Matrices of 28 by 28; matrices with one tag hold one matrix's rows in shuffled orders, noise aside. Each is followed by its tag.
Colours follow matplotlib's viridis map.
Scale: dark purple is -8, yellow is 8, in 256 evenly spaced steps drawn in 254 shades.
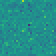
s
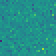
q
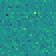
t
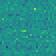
t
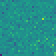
q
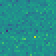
t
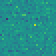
t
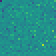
q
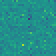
s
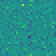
s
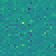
s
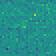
t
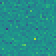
t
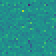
s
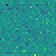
t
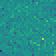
q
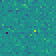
t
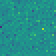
q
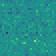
t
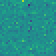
s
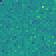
q
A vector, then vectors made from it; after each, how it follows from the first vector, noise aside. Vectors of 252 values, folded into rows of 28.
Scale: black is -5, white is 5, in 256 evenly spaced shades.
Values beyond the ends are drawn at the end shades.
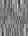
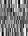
scaled up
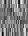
scaled up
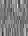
copied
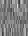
copied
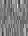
copied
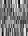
scaled up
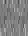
partly zeroed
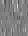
partly zeroed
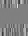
partly zeroed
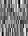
scaled up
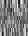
scaled up
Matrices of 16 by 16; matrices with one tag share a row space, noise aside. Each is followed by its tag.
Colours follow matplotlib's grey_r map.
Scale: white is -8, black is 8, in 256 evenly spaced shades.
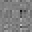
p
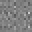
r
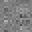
p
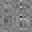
p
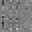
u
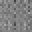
r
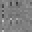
u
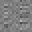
p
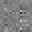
p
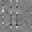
u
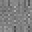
r
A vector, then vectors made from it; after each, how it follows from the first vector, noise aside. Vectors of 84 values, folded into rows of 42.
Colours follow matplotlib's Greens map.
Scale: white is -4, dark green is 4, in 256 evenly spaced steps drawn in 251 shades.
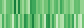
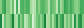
negated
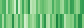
negated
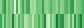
negated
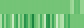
partly zeroed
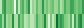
negated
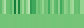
partly zeroed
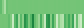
partly zeroed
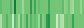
partly zeroed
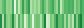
negated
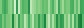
negated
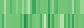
partly zeroed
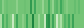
partly zeroed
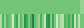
partly zeroed
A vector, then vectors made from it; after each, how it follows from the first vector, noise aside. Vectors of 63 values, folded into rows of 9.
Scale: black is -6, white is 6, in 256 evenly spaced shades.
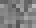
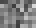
scaled up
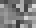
scaled up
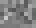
wrapped around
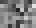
scaled up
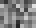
scaled up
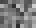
scaled up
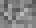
wrapped around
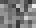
scaled up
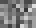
scaled up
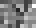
scaled up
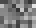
scaled up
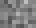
wrapped around
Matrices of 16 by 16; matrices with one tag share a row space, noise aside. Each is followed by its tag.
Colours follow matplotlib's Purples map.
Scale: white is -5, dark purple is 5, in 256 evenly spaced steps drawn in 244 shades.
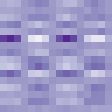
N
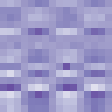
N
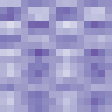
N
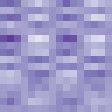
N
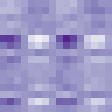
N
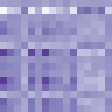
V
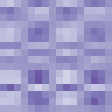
N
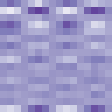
N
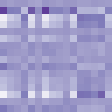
V
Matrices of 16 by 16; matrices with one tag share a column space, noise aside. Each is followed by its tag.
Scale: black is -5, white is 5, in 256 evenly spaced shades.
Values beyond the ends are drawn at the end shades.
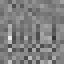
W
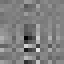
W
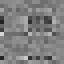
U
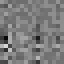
W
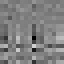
W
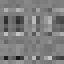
U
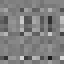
U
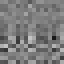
W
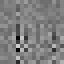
W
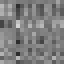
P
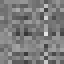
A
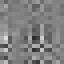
W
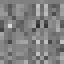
P
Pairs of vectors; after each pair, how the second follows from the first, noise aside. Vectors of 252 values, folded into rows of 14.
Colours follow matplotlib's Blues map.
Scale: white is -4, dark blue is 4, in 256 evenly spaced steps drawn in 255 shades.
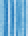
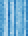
negated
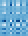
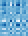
negated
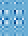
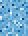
shuffled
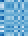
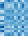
negated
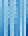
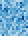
shuffled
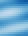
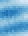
negated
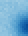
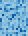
shuffled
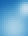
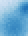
negated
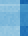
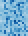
shuffled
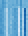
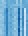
negated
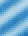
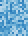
shuffled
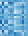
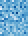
shuffled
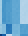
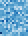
shuffled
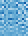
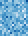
shuffled
